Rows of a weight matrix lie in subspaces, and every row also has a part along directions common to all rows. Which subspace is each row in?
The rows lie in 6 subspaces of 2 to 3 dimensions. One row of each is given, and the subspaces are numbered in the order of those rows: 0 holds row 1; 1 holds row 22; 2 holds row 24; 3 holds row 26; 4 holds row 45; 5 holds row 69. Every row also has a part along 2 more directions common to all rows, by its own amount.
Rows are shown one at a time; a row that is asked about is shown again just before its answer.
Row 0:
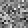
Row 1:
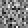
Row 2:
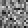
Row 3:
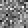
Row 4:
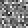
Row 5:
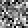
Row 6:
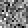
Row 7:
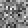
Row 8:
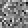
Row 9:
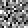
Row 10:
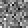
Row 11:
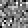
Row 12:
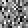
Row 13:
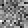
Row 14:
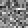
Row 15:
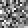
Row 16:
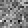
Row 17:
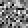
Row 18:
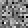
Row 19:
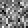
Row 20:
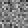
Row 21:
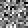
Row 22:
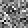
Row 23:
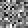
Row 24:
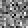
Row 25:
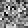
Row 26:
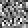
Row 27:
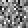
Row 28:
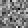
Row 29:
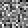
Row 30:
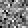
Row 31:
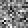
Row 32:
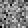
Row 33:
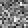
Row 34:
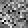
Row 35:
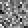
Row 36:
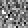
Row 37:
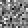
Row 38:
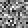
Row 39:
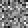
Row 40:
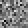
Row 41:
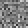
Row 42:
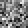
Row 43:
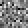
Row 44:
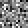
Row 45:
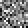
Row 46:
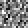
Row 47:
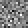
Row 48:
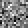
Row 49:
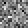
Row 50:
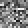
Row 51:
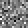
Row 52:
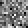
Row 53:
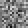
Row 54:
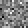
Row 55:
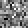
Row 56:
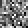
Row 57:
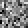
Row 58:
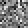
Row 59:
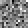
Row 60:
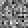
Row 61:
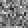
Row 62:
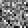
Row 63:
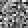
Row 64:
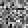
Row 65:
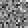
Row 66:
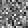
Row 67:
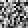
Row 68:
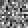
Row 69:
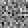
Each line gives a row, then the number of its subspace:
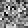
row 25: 1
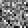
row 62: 4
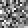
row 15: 3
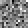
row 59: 5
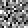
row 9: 3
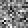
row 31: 1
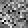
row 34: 1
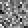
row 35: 3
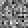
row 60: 5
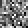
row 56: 2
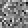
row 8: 3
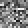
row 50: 0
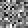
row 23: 1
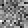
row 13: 4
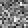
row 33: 4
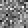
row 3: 4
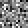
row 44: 5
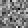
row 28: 0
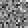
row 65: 5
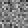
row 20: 5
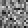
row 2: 0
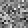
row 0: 1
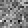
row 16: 4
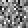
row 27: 3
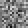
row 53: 1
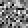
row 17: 0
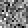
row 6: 2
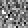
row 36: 0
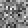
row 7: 1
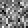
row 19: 4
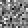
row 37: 0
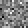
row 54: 4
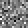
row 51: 4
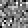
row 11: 3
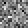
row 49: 3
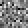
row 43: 0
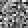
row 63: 3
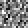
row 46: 0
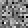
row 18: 5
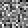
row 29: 5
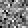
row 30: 2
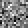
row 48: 4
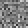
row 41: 5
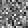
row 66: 2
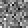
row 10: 2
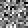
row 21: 1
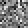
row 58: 3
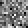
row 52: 2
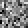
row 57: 4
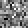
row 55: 2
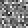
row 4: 5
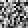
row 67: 3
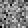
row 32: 2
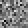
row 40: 3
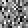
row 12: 3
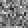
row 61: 2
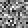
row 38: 1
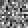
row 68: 5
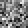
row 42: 4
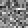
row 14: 0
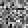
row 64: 0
